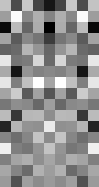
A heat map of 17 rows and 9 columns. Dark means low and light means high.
Mirror symmetry: left to right. Calmest part: bottom middle. Ninth with the lowest average: top middle. Odd rows or columns: none.
